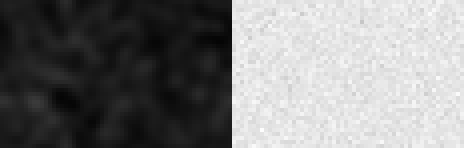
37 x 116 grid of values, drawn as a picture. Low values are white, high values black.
It is made of 1 by 2 panels. Panel 1,1: very high, blotchy, faint in contrast. Panel 1,2: very low, fine-grained, faint in contrast.
